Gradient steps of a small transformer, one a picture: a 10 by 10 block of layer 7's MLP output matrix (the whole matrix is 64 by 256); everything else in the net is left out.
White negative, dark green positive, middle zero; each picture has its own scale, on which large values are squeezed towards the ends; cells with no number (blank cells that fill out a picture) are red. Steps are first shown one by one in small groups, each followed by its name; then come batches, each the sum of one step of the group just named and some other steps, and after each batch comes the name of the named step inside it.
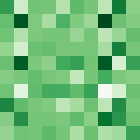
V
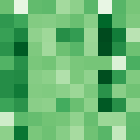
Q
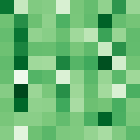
V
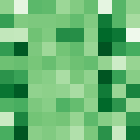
Q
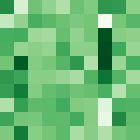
V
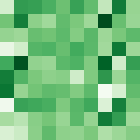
V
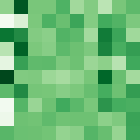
Q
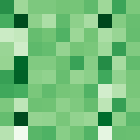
V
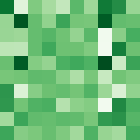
V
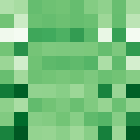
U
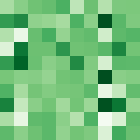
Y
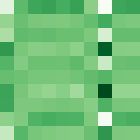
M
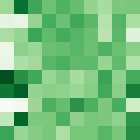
U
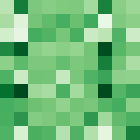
U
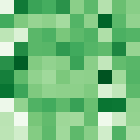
Y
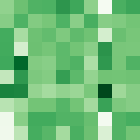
M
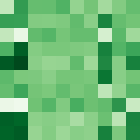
Y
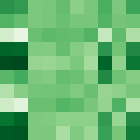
Y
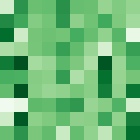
U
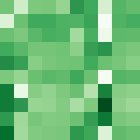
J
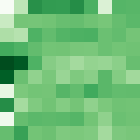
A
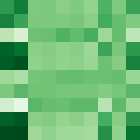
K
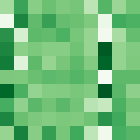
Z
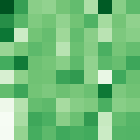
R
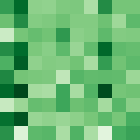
K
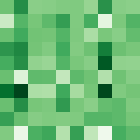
Z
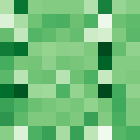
Z
